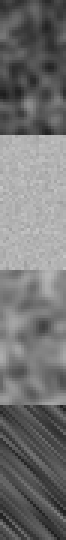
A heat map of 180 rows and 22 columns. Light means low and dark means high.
It is made of 4 by 1 panels. Panel 1,1: high, blotchy. Panel 2,1: low, fine-grained, faint in contrast. Panel 3,1: middling, blotchy. Panel 4,1: high, slanting down to the right.
